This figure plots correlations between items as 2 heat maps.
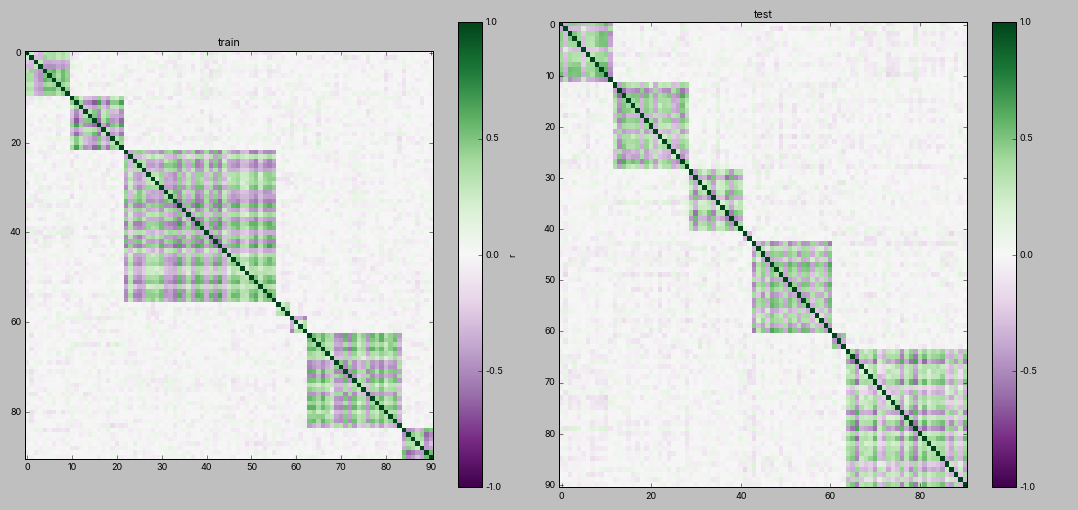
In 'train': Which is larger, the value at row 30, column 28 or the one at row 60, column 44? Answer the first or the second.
the first
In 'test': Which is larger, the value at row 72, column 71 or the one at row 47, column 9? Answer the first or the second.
the first
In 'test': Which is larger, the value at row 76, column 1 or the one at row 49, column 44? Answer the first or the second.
the second
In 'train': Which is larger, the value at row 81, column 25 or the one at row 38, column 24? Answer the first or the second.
the first
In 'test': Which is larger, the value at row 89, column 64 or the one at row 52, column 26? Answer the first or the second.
the second
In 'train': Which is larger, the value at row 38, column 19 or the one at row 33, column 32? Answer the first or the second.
the second
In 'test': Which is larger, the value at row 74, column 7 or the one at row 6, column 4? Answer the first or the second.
the second
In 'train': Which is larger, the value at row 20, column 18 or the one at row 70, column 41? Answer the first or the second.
the second
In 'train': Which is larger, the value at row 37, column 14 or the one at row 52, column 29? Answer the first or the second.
the second
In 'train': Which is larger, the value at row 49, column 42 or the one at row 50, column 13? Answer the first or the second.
the second
